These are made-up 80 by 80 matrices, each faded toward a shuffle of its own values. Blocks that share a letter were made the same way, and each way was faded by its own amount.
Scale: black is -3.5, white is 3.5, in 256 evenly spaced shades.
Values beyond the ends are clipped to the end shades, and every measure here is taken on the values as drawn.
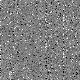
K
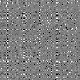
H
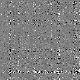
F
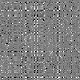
H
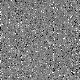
K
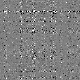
F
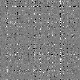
F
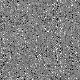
K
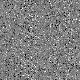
K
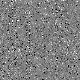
K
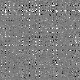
F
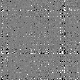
F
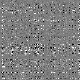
F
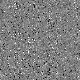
K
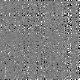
F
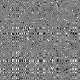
H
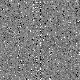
K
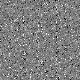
K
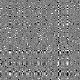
H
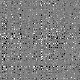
F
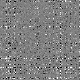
F
